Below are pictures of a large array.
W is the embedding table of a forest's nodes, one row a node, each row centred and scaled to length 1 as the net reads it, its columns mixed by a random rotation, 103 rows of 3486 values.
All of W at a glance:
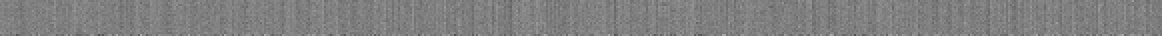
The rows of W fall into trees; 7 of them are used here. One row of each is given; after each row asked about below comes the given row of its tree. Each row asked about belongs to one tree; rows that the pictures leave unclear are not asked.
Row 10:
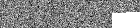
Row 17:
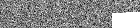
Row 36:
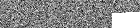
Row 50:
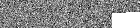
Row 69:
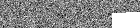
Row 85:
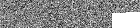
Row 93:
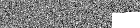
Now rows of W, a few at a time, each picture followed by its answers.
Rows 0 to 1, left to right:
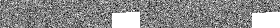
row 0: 10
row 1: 93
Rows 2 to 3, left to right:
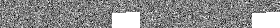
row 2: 10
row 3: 50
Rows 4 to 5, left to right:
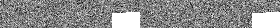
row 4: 10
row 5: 17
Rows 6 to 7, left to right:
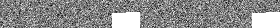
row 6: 69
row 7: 69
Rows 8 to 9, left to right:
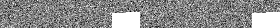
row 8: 93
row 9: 50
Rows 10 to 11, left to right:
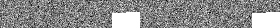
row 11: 50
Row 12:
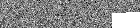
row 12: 69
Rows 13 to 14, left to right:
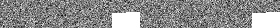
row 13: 69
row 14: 69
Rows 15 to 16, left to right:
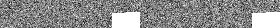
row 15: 93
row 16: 85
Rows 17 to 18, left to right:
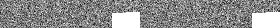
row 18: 17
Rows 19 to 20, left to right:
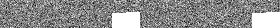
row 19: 17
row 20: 10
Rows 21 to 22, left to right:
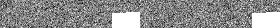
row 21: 10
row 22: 50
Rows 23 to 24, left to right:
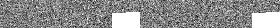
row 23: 17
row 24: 36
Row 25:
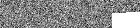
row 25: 50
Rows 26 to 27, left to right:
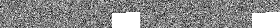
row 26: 50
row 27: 85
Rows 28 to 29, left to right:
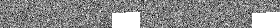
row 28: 17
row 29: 10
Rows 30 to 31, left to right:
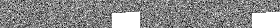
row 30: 36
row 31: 10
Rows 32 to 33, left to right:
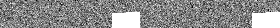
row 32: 93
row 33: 17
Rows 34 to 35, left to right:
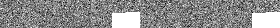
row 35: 85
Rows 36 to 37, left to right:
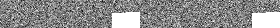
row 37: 85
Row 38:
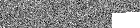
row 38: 10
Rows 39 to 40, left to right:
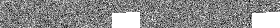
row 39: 69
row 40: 50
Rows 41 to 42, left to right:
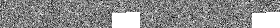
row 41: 10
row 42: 50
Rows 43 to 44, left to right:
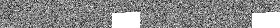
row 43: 93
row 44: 85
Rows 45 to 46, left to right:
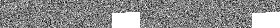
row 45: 10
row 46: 93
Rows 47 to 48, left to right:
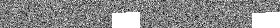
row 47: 17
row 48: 36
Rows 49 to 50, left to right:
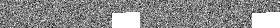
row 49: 17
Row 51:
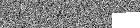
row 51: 69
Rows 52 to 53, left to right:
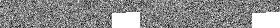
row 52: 50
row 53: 10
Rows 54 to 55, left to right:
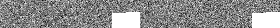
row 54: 69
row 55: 17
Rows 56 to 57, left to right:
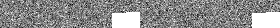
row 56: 50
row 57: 69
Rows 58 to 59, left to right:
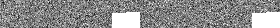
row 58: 10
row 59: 10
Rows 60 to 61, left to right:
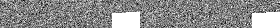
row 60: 36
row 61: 50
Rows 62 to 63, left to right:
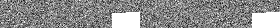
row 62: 36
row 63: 10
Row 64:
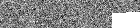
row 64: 69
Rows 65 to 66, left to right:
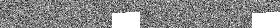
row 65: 93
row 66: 17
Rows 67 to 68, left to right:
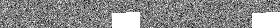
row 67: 69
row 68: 17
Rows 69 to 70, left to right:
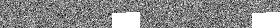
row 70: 17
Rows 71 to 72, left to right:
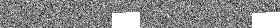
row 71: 17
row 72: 93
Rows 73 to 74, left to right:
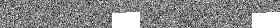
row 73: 10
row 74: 69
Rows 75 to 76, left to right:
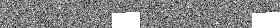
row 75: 69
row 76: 93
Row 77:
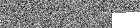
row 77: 85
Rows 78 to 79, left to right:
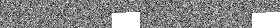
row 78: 69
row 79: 85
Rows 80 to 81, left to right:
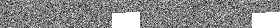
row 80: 17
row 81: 10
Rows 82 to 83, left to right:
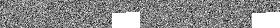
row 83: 50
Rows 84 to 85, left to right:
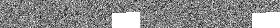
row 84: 69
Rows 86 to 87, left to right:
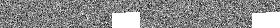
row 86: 17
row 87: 93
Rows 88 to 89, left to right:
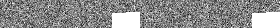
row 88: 93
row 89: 50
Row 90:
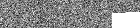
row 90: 69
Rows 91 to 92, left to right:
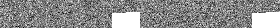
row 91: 50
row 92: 36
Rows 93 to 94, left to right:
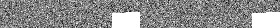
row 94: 69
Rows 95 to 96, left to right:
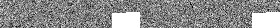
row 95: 50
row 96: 17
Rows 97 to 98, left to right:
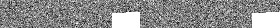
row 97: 93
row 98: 36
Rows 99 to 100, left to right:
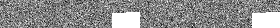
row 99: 10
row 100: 17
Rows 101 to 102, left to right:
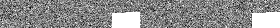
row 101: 93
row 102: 85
